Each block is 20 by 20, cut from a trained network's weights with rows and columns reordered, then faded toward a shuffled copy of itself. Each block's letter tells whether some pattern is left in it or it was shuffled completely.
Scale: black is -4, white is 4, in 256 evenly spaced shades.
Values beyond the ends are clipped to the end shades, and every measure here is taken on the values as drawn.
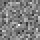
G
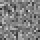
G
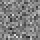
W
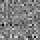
W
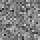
G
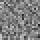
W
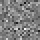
W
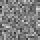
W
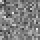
W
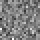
W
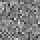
G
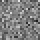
W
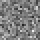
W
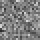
G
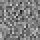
W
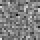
G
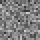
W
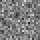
G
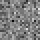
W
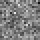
G
